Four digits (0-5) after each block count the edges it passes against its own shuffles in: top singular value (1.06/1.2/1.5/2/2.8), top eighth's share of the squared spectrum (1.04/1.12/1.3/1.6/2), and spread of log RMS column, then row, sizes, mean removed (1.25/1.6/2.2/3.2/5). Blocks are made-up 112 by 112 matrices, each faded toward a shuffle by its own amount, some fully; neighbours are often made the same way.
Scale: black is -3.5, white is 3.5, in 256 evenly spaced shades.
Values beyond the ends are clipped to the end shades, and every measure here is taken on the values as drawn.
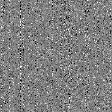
2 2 3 0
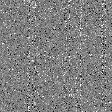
1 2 3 0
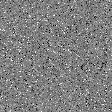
0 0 1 0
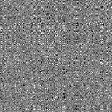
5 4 3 3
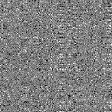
4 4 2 2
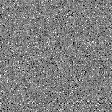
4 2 0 1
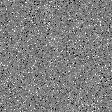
0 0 0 0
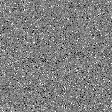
3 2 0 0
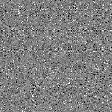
4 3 2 2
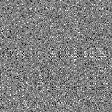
4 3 2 2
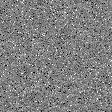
0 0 0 0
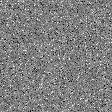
0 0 0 0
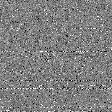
2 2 0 3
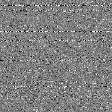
2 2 0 3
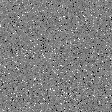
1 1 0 1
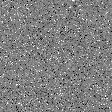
0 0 0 0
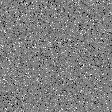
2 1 0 0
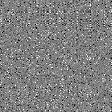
4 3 2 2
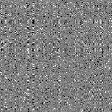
5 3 3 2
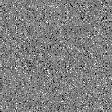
4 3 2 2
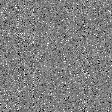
1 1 2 0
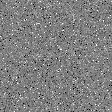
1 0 0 0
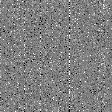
3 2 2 0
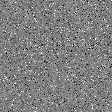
2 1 0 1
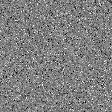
2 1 0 0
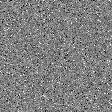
0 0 0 0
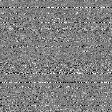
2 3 0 4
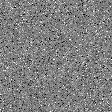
0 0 0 0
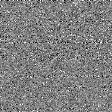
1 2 0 3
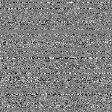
2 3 0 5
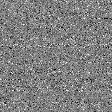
0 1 0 3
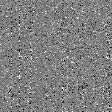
2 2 3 2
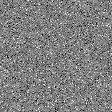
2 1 0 0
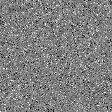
2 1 0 0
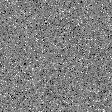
1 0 0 0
